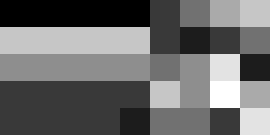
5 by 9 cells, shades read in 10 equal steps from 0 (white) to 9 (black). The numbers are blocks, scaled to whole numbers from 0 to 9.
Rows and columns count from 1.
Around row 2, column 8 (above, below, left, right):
3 1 8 5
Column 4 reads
9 2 4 7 7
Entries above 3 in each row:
7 4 8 6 8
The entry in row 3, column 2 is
4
